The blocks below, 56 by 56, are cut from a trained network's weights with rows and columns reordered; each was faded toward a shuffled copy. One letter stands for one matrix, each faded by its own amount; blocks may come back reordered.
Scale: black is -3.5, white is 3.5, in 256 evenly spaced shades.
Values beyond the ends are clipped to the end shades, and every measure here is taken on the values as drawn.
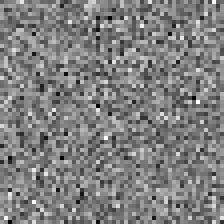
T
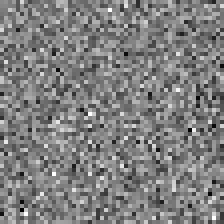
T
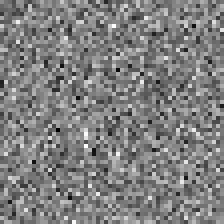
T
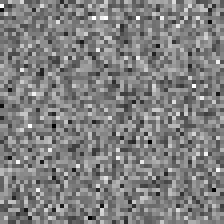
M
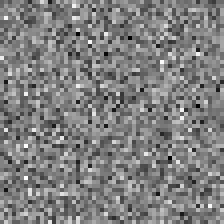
T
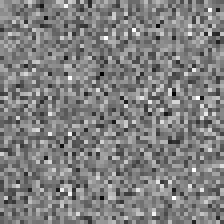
M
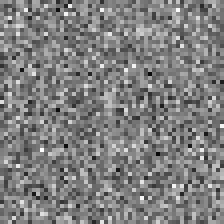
M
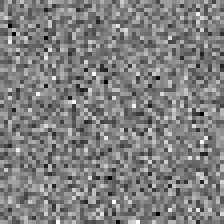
T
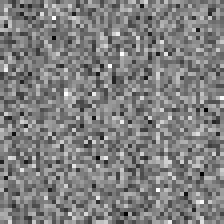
M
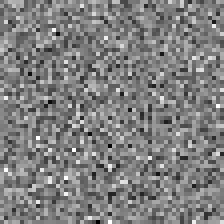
T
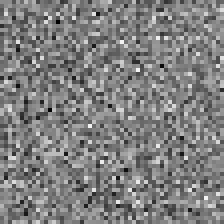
M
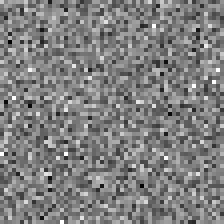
T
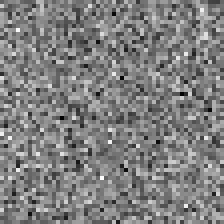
M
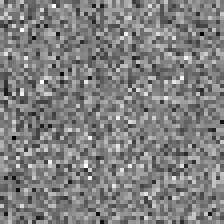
M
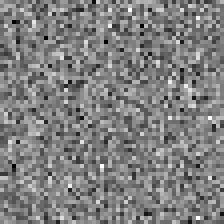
M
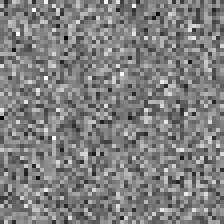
M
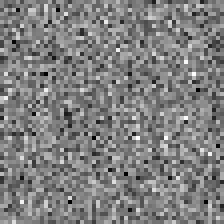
M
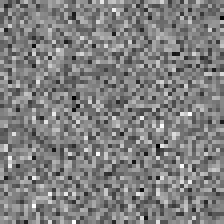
T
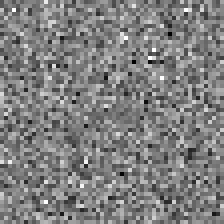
M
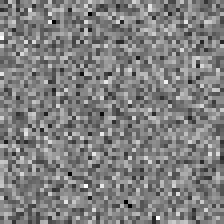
M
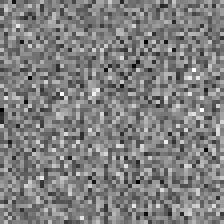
M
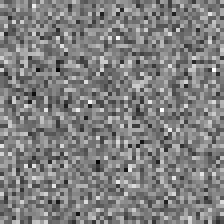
M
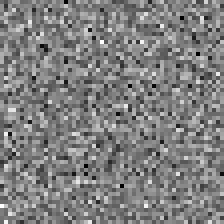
T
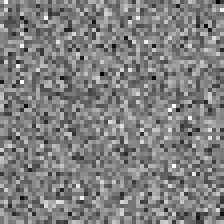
M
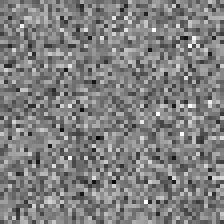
M
